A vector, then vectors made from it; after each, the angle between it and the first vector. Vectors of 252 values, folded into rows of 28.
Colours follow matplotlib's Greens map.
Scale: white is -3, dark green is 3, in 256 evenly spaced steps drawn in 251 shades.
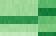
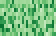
orthogonal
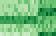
nearly parallel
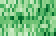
partly aligned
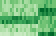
nearly parallel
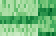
nearly parallel
